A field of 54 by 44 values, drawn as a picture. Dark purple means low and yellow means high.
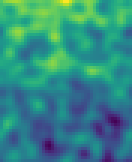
Overall the values sit about 50% of the way up the scale. There is an overall slope up to the top. No lone cell stands out from its neighbours. The ninth with the lowest average is the bottom right. The field is mottled with small blotches.
